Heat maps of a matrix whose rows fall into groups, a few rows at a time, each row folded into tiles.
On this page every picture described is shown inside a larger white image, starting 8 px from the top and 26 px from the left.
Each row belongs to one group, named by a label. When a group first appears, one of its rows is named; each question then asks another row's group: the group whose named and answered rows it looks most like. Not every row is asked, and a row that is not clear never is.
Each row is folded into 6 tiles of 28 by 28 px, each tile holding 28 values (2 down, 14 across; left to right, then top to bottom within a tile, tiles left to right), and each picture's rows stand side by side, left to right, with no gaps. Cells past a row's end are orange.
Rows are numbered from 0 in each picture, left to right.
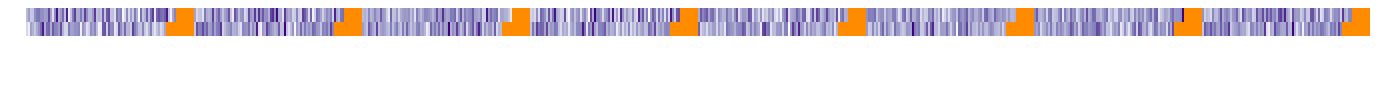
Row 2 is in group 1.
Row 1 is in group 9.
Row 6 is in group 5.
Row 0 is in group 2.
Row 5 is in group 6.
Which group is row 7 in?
9
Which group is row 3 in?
9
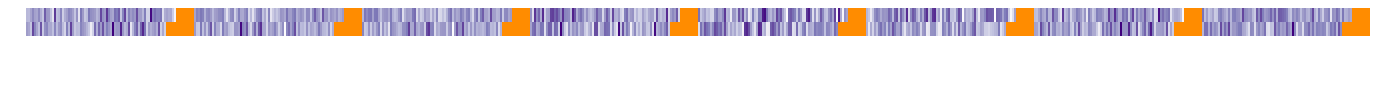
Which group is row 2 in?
6
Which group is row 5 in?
2
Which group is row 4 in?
9
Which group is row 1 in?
6
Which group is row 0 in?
1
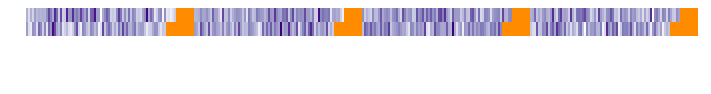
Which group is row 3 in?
2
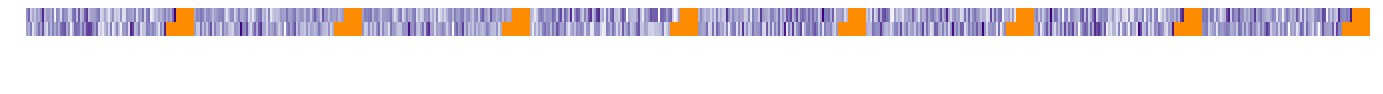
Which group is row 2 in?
6
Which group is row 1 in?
6
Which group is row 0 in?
5
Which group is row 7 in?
5
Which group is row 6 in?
5
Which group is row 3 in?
2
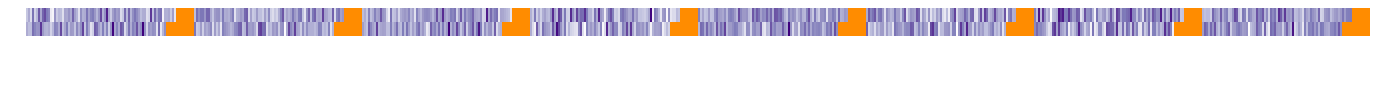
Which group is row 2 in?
1
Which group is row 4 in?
9
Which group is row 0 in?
1
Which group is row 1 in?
6
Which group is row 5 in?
6
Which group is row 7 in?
9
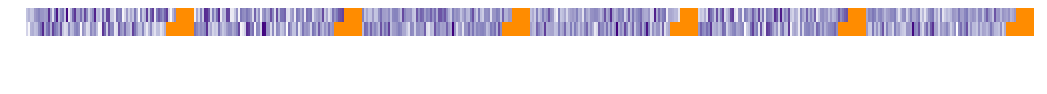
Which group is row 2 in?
9
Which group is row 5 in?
6
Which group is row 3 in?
1
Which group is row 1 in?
9
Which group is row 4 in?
9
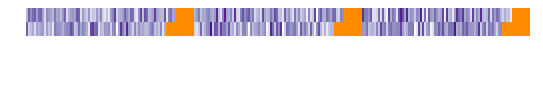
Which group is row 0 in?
6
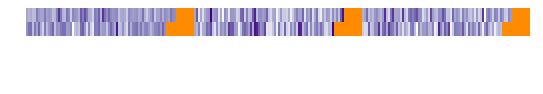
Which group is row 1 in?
5
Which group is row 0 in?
9
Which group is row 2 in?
2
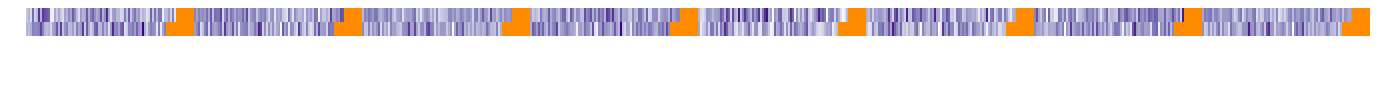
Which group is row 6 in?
5
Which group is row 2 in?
6
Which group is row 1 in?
5
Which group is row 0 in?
1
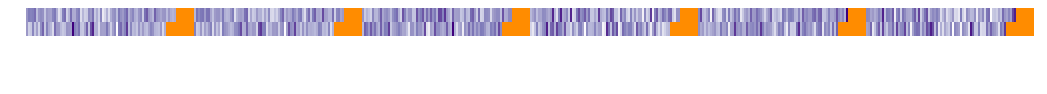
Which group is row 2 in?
9
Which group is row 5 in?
5
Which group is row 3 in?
2
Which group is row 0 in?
6
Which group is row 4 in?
5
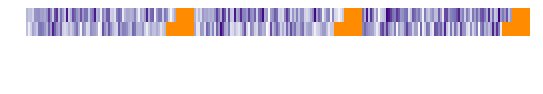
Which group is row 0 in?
2
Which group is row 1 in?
2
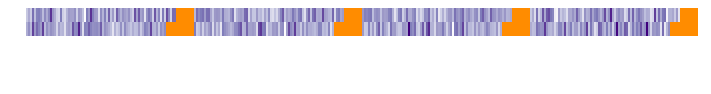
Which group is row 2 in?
6
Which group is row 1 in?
6
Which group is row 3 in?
1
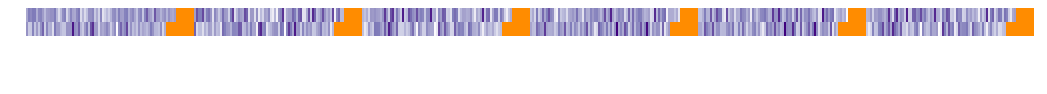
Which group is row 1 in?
6
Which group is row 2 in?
2
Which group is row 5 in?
2
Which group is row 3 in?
1
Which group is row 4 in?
1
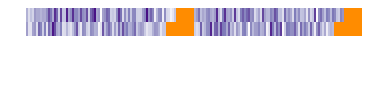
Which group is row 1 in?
2
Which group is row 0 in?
2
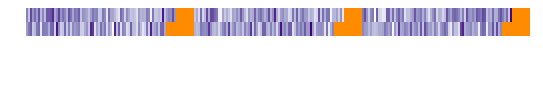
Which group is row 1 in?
1
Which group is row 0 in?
5
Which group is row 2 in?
5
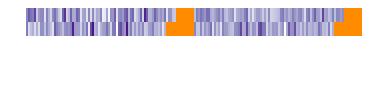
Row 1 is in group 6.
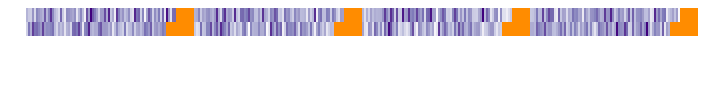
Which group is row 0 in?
9
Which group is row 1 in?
2
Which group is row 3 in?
1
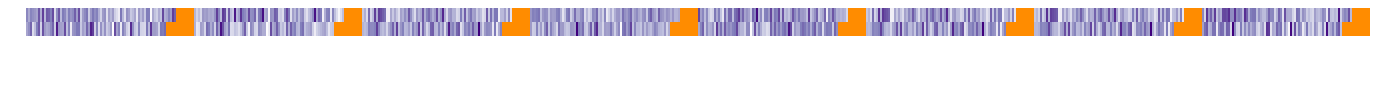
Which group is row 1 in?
2
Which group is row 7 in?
5
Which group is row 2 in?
1
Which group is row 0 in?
5
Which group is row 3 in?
6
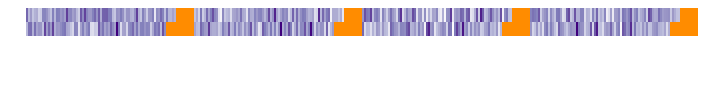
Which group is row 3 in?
6
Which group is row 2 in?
6
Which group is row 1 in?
1
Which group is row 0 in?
9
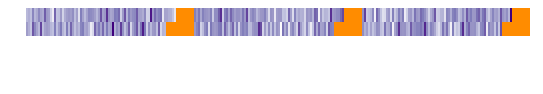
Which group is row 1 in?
5
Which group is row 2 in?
5
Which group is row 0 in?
1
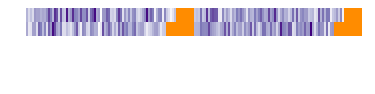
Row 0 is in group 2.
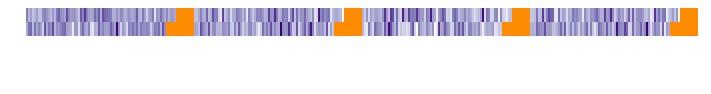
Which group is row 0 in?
9
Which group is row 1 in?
1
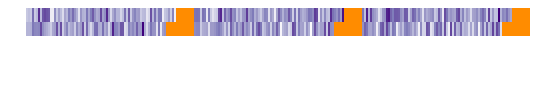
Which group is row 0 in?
1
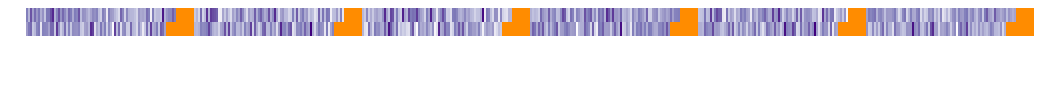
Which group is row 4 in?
1
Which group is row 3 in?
9
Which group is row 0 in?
5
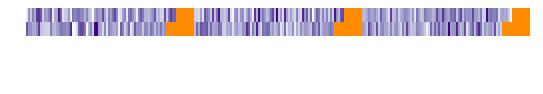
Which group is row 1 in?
9
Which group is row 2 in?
1
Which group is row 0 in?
9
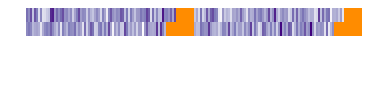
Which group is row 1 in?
1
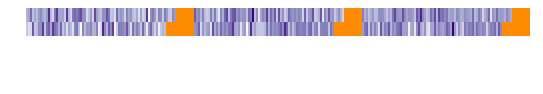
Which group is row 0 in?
2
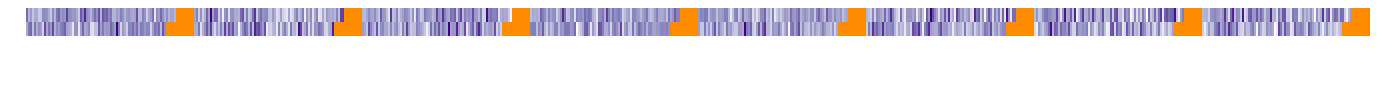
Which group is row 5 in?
9
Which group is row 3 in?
9
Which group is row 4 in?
6
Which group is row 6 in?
2
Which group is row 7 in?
2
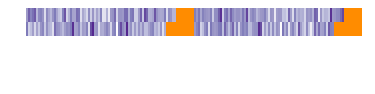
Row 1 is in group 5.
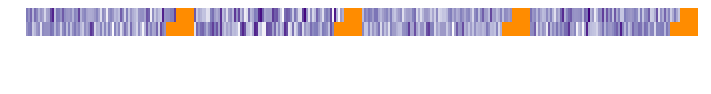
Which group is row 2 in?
6
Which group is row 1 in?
9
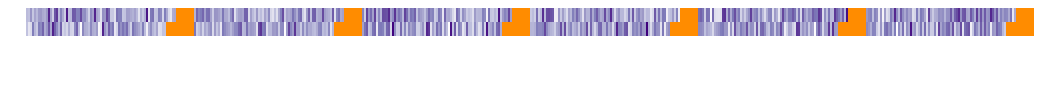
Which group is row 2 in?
5
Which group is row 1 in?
6
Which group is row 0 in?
2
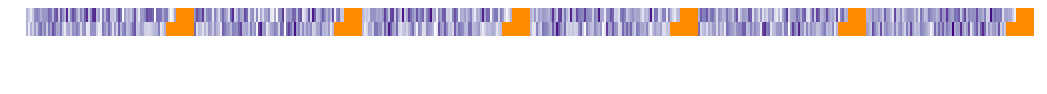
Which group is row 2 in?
2
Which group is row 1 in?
6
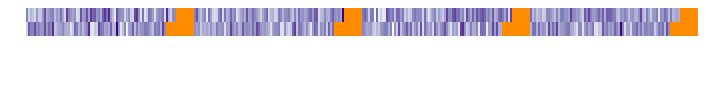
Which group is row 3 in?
9
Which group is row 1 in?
5
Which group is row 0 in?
9
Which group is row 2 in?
5
